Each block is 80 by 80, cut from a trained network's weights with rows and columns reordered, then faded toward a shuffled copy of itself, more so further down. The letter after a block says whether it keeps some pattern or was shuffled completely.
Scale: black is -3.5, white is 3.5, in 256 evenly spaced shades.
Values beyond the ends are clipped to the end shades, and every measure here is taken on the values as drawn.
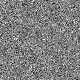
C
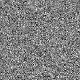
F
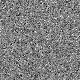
C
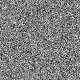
C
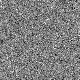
C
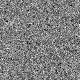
C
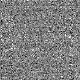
F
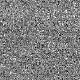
F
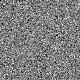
C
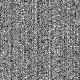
F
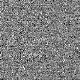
F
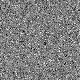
C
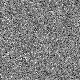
C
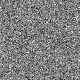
C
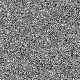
C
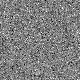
C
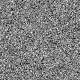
C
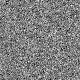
C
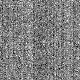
F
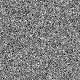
C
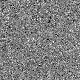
C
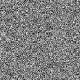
F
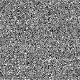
F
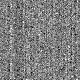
F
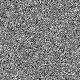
C
